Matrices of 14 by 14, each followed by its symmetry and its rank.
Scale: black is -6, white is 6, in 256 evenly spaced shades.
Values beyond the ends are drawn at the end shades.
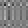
neither, rank one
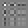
symmetric, rank one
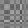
symmetric, rank one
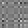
symmetric, rank one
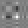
symmetric, rank one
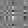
neither, rank one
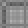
symmetric, rank one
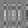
neither, rank one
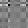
neither, rank one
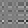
neither, rank one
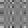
neither, rank one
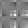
symmetric, rank one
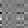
neither, rank one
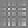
symmetric, rank one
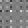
symmetric, rank one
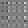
neither, rank one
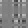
neither, rank one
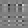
neither, rank one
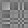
symmetric, rank one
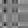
neither, rank one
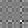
symmetric, rank one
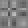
symmetric, rank one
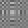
symmetric, rank one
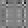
neither, rank one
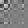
symmetric, rank one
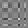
symmetric, rank one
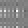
neither, rank one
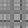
symmetric, rank one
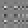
neither, rank one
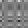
neither, rank one
